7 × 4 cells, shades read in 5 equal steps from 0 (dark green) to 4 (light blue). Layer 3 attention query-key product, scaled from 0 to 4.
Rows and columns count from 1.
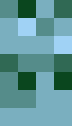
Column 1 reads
2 3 3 1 2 2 3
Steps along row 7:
same same same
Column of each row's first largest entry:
3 2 4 2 3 3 1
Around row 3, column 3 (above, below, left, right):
2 2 3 4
